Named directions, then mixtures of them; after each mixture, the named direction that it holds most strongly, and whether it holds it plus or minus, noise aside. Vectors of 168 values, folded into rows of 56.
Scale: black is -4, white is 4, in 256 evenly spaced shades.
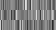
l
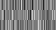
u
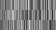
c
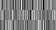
u, plus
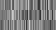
c, plus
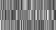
l, plus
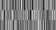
u, plus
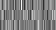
u, plus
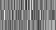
u, minus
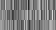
c, minus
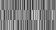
u, plus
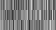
c, minus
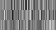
c, minus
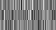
u, minus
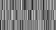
u, plus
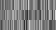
c, plus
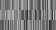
c, plus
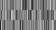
l, minus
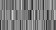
u, plus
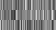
l, plus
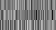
l, minus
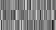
l, plus
